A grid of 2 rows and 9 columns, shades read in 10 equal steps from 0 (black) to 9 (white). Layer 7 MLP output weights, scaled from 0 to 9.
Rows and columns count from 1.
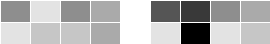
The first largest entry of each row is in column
5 5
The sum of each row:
49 60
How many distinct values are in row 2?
5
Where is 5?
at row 1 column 1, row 1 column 3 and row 1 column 8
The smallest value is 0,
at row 2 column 7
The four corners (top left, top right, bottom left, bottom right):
5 6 8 7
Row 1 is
5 8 5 6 9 3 2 5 6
